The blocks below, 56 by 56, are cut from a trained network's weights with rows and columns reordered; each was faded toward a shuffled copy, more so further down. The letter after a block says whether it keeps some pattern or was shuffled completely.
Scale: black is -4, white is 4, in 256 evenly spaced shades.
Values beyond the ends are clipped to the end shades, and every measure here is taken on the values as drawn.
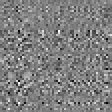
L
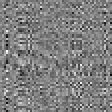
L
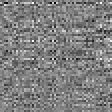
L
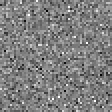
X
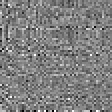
L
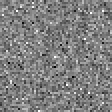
X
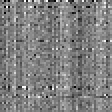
L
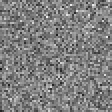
X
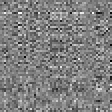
L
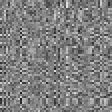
L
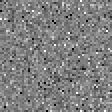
X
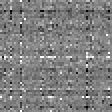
L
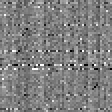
L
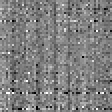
L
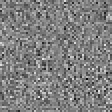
L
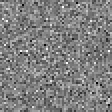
X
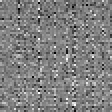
L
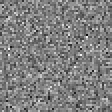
X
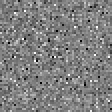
X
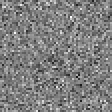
X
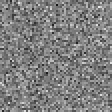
X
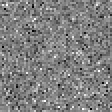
X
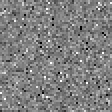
X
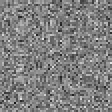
L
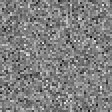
X
